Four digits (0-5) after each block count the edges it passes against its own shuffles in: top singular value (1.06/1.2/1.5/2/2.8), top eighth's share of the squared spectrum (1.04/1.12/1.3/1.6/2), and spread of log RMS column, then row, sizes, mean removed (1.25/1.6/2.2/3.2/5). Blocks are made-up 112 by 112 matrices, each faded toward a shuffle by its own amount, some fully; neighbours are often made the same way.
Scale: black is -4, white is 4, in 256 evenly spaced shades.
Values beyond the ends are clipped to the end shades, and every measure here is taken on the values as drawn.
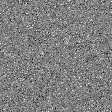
0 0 0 0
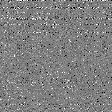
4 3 0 3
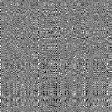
5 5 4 3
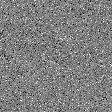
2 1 0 0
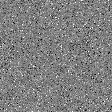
0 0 0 0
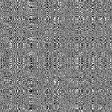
5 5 4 3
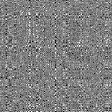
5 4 3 3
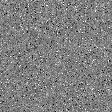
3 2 0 0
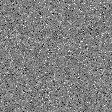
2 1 0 0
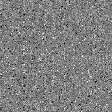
3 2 1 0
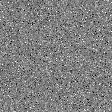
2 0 0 0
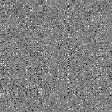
4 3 2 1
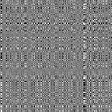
5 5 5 4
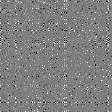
5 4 2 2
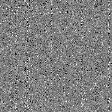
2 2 3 0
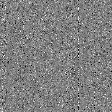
2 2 3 0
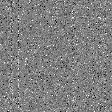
2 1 2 0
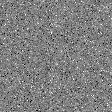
0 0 0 0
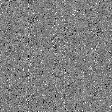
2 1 2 0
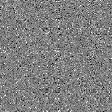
4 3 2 1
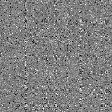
4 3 2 2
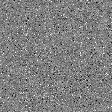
3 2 1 0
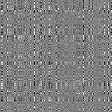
5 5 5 4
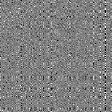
5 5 4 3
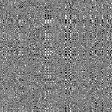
5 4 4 3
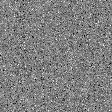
0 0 1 0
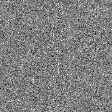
0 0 2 0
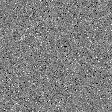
0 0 0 0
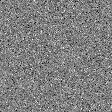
0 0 0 0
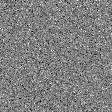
0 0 0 0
